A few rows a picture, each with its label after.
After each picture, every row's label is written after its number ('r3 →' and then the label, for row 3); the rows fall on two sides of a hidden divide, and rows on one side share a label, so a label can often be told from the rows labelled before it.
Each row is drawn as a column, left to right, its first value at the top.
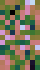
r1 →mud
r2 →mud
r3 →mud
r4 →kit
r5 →kit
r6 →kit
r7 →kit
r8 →kit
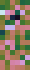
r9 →kit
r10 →kit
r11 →kit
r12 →mud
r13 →kit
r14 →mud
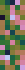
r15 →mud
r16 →mud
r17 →kit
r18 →kit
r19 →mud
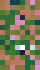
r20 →mud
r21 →mud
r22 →mud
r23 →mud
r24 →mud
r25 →kit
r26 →kit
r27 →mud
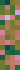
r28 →kit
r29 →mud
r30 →mud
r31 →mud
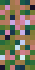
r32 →mud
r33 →mud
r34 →mud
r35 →kit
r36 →mud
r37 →mud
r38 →kit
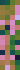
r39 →mud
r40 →mud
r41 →mud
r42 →kit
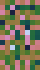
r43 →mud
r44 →kit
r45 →mud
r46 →kit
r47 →kit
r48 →mud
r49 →kit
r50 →kit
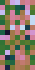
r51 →mud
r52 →kit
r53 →kit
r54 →kit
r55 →kit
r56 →mud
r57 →kit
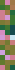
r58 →kit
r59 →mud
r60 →mud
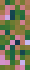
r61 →mud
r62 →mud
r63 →mud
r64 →mud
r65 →mud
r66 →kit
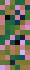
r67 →mud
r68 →mud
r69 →kit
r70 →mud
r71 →kit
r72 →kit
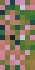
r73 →mud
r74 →kit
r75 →mud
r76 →mud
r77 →mud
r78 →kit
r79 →mud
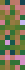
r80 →mud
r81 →mud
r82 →mud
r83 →mud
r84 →mud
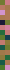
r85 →kit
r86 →kit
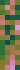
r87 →mud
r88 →mud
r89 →mud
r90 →kit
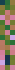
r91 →mud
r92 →kit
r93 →kit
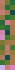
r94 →mud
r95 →kit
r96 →mud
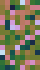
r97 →kit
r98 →mud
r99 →kit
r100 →kit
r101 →kit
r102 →mud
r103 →mud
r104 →mud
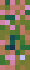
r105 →kit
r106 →mud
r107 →mud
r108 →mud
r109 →mud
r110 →mud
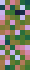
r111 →kit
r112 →mud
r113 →kit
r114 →mud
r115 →mud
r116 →kit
